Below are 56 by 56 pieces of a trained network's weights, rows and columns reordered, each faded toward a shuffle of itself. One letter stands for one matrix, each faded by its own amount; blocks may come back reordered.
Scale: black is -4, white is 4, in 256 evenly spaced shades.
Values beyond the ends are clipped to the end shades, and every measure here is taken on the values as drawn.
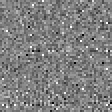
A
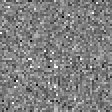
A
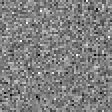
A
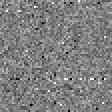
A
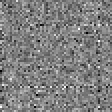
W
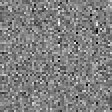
W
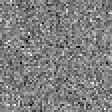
A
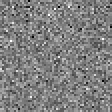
A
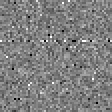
A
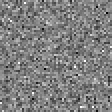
A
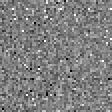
A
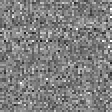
W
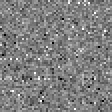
A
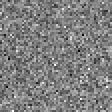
A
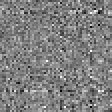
W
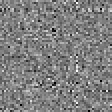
W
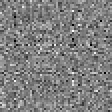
W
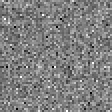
A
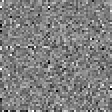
W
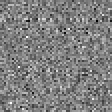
W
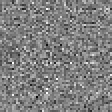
W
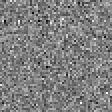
A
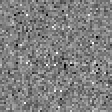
A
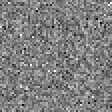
A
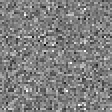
W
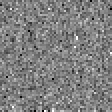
A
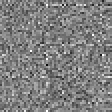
W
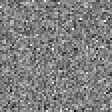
A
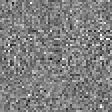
W
